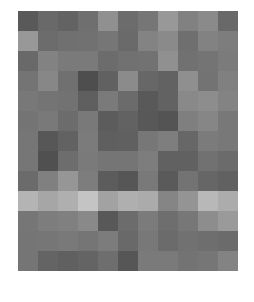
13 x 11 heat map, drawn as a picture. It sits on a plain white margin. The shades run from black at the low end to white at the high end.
Grain: streaks across. Roughest part: bottom middle. Odd lines: row 10. Slope: none.
